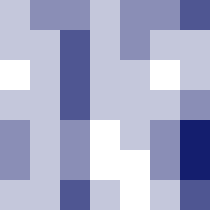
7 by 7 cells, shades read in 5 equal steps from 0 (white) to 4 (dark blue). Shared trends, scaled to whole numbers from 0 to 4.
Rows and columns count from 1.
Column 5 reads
2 2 1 1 1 0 0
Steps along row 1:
up same down up same up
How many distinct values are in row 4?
3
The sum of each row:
13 10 7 10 12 11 10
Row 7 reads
1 1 3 1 0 1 3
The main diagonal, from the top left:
1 1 3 1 1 2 3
